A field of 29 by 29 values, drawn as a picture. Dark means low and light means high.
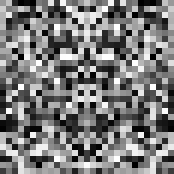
Grain: fine. Slope: none. Average level on the scale: 50%. Stripes: none. Seam: none. Mirror symmetry: left to right.
